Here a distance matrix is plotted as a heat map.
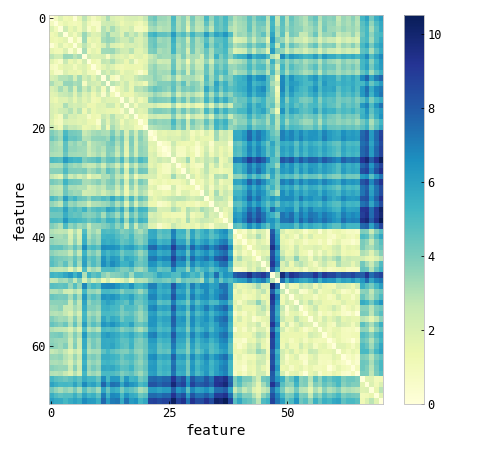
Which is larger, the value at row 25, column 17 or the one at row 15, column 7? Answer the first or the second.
the first
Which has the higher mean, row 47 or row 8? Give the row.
47
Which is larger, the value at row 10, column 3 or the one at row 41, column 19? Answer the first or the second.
the second
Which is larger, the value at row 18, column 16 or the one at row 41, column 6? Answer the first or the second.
the second
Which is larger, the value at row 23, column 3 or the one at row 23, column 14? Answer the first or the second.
the first
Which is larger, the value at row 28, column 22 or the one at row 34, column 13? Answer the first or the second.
the second
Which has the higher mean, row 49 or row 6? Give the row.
49
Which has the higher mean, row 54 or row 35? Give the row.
35
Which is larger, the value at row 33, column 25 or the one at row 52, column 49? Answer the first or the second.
the first
